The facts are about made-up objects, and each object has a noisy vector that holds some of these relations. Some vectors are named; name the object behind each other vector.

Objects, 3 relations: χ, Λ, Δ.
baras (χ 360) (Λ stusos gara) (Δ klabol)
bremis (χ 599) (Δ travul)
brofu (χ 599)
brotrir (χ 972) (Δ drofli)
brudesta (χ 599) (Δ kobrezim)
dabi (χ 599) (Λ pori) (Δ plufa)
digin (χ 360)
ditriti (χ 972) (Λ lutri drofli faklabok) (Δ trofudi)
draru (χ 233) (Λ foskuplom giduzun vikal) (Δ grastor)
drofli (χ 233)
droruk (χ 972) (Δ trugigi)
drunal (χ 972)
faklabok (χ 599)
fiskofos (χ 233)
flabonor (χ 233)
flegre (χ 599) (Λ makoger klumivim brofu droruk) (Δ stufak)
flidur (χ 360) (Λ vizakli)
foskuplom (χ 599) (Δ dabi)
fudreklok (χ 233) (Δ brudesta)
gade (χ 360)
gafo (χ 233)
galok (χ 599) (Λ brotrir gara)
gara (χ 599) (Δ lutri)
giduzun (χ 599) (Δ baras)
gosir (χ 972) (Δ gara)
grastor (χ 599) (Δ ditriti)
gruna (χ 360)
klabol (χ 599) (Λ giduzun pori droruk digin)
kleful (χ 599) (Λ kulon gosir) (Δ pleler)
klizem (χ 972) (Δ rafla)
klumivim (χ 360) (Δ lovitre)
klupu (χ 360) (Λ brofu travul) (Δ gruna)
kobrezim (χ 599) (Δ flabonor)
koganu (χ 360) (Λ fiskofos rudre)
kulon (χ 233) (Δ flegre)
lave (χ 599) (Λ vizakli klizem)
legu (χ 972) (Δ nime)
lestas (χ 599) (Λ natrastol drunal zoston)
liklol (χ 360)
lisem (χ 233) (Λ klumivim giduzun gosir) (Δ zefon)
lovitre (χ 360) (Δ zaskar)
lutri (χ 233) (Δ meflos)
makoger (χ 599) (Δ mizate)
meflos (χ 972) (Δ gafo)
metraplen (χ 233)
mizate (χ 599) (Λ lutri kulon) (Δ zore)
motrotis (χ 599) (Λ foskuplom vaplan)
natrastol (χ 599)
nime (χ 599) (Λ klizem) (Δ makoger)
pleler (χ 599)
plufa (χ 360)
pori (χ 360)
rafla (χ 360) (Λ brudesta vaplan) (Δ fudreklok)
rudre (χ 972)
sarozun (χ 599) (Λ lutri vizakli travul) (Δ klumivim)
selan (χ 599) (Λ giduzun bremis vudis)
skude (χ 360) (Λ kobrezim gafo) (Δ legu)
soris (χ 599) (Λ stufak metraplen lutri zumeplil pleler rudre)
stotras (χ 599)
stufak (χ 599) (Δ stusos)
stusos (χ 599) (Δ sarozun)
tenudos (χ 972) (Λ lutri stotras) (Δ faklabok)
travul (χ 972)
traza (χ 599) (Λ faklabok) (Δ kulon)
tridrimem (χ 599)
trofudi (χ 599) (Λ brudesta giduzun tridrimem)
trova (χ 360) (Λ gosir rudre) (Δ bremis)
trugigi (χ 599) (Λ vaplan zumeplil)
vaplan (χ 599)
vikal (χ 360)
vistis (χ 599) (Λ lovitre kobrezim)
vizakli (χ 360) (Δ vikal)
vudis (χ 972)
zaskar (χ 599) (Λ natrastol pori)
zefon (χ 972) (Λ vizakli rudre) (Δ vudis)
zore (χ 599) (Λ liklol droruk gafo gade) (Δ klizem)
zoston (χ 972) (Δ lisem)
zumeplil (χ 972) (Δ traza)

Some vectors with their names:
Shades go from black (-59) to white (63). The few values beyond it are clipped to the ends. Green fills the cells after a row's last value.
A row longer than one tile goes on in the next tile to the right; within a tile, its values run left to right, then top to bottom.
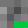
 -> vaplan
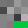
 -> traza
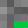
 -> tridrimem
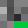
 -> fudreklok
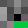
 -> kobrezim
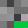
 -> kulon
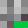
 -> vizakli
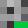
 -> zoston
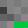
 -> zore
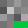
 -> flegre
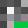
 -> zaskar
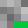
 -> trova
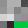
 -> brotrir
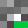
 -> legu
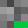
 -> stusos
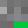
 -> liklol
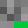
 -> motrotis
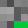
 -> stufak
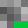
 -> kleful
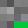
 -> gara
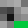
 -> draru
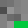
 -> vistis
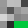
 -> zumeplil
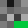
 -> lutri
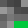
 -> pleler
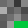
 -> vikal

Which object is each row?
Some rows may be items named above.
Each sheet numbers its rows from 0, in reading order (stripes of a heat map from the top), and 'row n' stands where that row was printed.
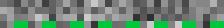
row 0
gruna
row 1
travul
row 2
drunal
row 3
gosir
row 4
klizem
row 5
trofudi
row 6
trugigi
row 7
giduzun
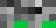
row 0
gafo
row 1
ditriti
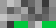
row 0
gosir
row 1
trugigi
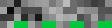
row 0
plufa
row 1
draru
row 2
rudre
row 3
faklabok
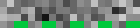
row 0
rudre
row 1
brudesta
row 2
makoger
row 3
rafla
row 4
tenudos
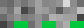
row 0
pori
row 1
baras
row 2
zefon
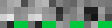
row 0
brotrir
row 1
brotrir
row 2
mizate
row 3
dabi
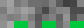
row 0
koganu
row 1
vaplan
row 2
faklabok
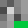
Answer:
sarozun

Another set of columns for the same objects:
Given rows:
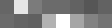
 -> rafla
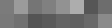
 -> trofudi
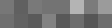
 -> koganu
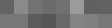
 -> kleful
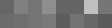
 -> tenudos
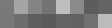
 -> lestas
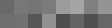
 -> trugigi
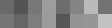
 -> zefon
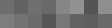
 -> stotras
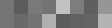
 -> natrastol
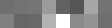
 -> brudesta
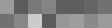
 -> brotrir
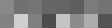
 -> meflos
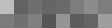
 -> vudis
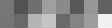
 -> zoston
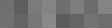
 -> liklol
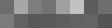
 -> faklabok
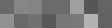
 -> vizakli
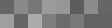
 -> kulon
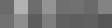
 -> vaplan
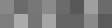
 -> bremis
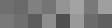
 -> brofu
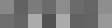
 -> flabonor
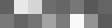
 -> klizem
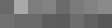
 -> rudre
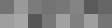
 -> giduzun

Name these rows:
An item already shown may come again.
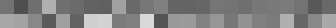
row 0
grastor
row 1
brotrir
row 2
draru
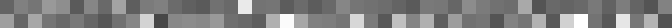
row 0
kulon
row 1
brotrir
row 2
rafla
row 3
meflos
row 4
vizakli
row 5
lutri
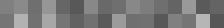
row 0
foskuplom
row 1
vizakli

